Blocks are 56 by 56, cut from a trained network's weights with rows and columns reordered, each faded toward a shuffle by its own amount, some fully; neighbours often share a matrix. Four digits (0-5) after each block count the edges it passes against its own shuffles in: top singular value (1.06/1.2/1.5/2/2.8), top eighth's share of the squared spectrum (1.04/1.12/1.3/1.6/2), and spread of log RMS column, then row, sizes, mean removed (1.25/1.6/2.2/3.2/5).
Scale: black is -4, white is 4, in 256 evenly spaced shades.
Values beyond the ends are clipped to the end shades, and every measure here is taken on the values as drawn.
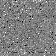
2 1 0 0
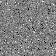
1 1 0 1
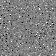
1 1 0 0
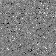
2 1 0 1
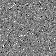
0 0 0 0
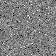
0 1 0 0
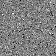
0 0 0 0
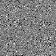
2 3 1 2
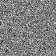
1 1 0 0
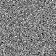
2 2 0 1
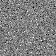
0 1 0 0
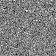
0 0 0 0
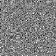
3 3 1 2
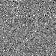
1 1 0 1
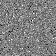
0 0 0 0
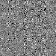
2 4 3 1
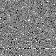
3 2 0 1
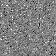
0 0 0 0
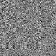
3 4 2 2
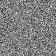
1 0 0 0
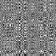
4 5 3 3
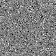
2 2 0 1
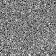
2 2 0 0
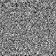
3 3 1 1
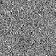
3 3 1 1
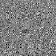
3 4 2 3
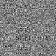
3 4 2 2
